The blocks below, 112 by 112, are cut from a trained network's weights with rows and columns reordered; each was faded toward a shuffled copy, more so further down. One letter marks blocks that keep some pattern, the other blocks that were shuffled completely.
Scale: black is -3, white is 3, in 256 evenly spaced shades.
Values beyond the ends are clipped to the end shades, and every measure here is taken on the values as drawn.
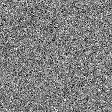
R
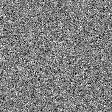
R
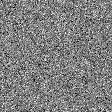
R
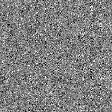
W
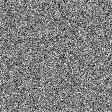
R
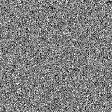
W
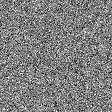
R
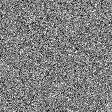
R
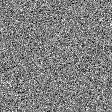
R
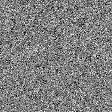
W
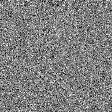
W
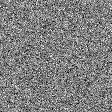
R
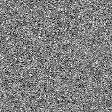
W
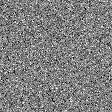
R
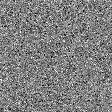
R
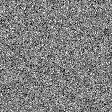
R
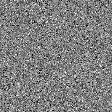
W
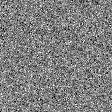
R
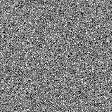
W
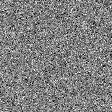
R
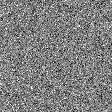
R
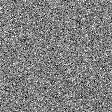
R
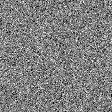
W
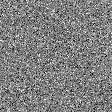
R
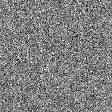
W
